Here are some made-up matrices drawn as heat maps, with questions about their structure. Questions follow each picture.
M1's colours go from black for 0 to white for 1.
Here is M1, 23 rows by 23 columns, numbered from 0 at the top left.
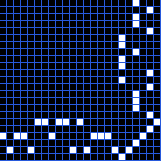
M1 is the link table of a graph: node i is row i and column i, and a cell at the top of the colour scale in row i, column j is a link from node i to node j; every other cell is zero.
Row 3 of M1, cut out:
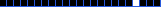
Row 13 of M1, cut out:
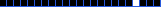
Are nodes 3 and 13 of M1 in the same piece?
yes
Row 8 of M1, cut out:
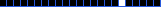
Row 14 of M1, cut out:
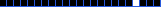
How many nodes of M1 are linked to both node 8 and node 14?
0
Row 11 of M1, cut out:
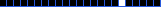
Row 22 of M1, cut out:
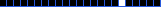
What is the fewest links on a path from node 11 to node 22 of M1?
2
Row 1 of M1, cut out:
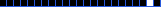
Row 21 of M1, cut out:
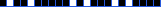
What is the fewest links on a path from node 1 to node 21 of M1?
1
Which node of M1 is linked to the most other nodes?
node 19
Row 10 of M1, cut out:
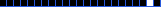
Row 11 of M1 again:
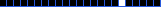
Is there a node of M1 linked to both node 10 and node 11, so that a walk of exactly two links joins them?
no
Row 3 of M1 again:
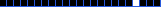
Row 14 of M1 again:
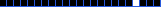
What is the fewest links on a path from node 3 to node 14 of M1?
2
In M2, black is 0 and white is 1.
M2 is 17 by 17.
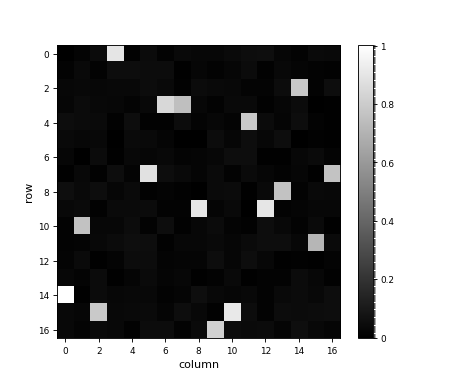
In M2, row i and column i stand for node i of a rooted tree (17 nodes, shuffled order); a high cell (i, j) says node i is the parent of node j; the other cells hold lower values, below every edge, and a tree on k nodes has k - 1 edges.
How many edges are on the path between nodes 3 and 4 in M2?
6
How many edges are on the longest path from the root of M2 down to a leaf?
11
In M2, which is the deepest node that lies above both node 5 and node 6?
3
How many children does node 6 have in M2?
0
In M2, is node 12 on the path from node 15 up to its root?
no
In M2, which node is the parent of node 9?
16
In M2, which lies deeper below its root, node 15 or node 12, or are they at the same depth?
node 12
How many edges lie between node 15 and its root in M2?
2
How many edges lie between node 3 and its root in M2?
6
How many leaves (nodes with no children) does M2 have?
5
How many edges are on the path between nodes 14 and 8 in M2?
6
